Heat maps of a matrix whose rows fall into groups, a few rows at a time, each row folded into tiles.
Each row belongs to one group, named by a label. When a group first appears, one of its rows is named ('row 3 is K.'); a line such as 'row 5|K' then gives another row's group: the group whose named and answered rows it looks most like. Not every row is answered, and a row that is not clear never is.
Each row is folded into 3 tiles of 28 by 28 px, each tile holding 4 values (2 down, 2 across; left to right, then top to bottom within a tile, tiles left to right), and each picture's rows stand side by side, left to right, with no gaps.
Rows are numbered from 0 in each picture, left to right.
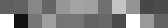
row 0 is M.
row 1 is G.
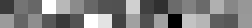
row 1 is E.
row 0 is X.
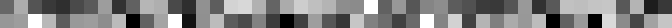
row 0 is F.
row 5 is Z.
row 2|M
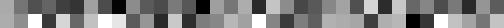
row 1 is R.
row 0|Z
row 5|F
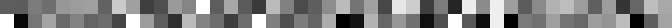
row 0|M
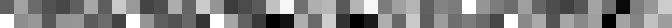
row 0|Z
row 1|G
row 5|X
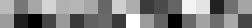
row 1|G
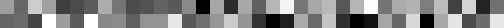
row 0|G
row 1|Z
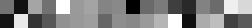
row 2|M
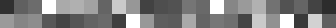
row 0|X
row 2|X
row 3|Z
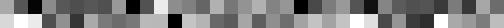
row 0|R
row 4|R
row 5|F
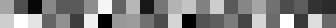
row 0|R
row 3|Z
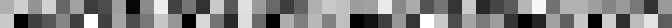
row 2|M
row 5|E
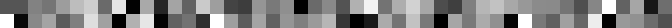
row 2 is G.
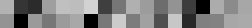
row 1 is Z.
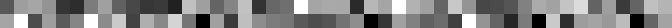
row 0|E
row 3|X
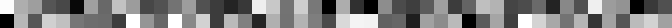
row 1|G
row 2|Z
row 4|R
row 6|F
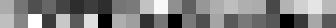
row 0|Z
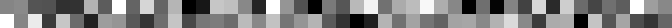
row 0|Z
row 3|E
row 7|X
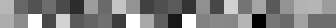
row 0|Z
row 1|G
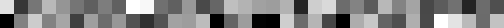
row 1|X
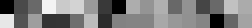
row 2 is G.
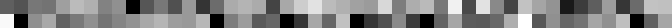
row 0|M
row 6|E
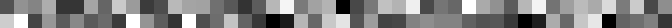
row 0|E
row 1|G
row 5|X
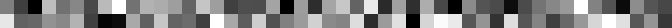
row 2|G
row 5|R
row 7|R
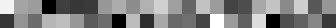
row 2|G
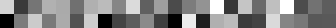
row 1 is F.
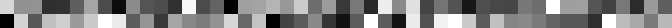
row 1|R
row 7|F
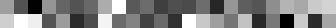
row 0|R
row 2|F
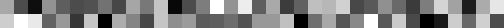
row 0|R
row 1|M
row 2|X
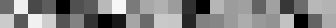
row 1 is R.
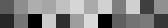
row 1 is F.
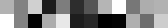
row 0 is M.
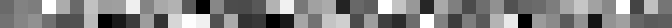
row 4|X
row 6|M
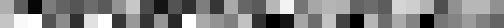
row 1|E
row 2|F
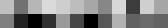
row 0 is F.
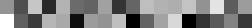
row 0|M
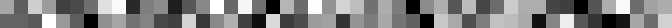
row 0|G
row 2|X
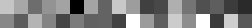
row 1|G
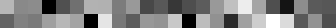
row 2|M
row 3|R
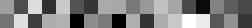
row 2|R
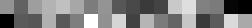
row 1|Z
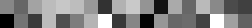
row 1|E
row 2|G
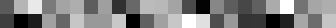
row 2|R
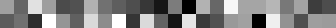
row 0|G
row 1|Z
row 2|F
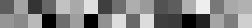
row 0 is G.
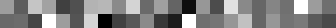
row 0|G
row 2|F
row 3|X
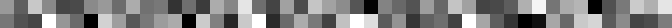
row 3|M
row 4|R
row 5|G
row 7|X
